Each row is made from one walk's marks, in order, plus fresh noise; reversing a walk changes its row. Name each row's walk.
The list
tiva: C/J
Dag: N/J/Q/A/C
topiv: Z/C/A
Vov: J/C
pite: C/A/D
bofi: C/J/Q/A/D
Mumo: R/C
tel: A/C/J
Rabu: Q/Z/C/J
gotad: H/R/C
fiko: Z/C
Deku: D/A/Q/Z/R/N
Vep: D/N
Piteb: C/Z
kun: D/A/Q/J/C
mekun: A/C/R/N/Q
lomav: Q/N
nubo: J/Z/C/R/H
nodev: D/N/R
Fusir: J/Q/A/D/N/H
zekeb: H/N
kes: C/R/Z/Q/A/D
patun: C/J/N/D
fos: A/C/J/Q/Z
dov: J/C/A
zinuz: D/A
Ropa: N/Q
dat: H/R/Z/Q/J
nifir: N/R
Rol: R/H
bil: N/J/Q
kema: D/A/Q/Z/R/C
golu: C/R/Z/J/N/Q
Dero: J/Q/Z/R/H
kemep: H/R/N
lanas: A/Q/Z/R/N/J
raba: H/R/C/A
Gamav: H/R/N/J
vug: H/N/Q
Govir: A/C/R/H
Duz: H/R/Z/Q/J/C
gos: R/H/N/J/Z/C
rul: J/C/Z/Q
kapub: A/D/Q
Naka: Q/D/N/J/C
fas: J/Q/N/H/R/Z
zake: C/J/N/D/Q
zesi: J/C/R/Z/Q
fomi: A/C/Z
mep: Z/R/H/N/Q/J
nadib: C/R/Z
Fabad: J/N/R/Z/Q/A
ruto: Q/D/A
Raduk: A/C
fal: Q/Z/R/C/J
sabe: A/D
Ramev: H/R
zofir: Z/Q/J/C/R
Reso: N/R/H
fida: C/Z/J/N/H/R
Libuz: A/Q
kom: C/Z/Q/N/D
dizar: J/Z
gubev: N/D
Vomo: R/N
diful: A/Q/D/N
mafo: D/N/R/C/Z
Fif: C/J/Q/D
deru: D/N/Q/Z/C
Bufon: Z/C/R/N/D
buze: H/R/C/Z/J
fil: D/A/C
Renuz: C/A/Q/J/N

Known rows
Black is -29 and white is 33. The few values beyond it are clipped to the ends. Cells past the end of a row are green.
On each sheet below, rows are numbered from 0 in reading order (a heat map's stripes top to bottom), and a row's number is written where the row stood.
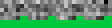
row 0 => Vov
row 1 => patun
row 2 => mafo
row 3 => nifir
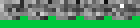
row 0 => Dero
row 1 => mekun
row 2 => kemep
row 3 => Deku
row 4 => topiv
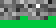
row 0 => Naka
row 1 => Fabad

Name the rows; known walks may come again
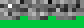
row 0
Fabad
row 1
Deku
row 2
Gamav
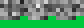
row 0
lomav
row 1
nadib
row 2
Duz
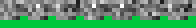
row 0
deru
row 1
kema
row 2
Reso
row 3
fomi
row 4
zinuz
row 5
mekun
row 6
nubo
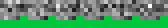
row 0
dizar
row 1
zesi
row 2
Govir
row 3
Vov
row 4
golu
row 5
dov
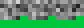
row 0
fos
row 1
Bufon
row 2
fal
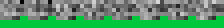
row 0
nodev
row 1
kemep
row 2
gotad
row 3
bofi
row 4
Naka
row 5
fas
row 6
zake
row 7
mafo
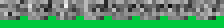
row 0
kapub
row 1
Rol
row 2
pite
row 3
Dero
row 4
tiva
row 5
Rabu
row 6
dat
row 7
zofir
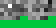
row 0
topiv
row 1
fida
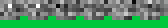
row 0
fil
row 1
ruto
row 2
Renuz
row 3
diful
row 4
nifir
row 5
patun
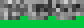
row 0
kom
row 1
Fusir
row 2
buze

